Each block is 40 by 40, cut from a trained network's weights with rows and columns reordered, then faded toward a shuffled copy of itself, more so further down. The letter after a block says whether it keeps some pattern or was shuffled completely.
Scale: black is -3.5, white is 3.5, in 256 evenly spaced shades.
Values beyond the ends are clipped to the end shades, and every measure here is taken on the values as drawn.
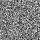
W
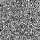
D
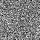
W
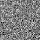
D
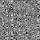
D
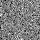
W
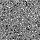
W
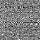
D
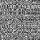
D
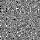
D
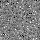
W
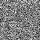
W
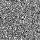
W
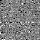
D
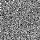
W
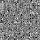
D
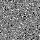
W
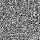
W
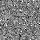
W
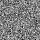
W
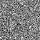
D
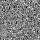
W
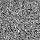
D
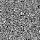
D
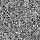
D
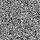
D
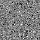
D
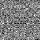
D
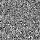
D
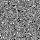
W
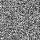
W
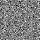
D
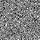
D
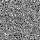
D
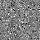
D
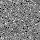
W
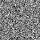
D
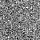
D
